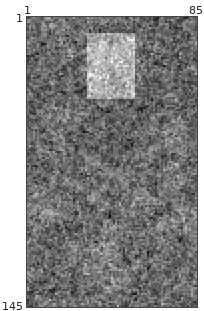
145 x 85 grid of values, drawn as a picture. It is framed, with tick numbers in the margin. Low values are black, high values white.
Grain: blotchy. Odd patch: higher, in the top middle. Slope: none. Ninth with the highest average: top middle.
